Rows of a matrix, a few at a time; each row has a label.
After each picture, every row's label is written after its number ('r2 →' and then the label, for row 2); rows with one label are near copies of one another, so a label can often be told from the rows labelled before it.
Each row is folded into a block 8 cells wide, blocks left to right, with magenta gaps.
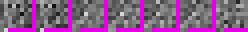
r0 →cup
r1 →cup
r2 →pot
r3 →pot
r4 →pot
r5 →pot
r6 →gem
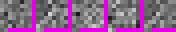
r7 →gem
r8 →pot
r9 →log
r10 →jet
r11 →pot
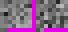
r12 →log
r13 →gem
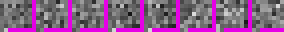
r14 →cup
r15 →gem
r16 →gem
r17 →cup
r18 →cup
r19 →pot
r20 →jet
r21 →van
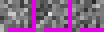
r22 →jet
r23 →pot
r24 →gem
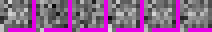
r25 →jet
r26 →cup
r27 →gem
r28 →jet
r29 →jet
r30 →jet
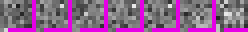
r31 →cup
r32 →van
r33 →pot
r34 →van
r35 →van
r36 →log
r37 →jet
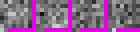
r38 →jet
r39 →log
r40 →gem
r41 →cup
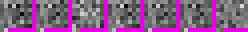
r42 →cup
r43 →cup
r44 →jet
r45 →cup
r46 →cup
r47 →cup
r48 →van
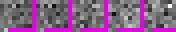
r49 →cup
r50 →cup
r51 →gem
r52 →log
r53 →van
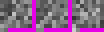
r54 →pot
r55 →pot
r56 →jet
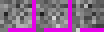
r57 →log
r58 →log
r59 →cup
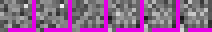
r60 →van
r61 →van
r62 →pot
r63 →jet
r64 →jet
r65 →jet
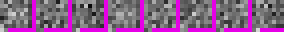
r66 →jet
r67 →gem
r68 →cup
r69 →jet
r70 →gem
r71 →pot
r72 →gem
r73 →cup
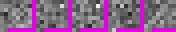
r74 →log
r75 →van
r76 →van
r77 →cup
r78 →pot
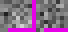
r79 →log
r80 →gem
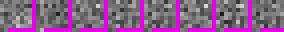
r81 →log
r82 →cup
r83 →van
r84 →gem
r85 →gem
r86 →van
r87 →gem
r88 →gem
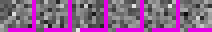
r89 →pot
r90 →gem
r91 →cup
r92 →van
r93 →van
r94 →log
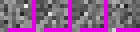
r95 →van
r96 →pot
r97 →pot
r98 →cup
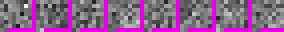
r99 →van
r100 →cup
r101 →gem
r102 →log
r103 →gem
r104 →pot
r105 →jet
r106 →log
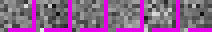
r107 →van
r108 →cup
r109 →gem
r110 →log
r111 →jet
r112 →cup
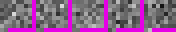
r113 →pot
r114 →van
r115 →log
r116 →gem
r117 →cup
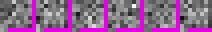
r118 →pot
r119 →jet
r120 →log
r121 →van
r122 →log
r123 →jet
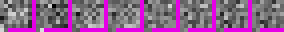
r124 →jet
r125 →cup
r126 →log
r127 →log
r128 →van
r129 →gem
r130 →gem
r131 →gem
